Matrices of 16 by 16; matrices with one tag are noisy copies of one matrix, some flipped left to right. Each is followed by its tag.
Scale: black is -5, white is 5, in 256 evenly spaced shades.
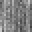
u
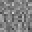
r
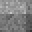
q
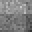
q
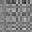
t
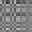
t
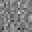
r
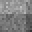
q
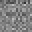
t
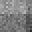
q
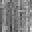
u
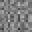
r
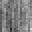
u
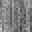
u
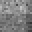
q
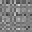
t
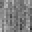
u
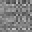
t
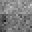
q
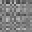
t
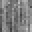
u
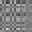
t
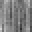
u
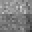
q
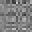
t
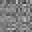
t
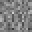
r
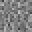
r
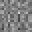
r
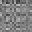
t
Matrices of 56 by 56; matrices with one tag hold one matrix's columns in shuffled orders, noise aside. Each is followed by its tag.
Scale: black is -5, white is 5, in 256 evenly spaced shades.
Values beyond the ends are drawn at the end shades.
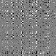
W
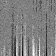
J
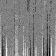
J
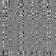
W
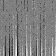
J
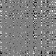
W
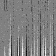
J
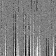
J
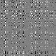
W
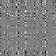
W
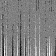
J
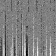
J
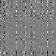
W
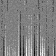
J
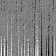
J
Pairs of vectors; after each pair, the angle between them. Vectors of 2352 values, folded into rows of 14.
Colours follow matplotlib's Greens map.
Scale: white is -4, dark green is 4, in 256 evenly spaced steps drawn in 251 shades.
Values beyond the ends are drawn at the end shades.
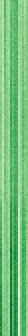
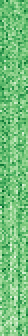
partly opposed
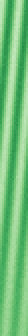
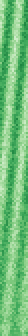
nearly parallel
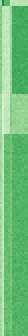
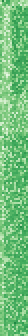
partly aligned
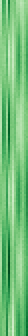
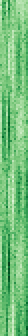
nearly parallel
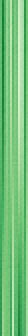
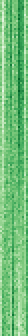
nearly opposite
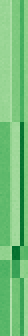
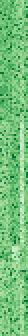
partly opposed
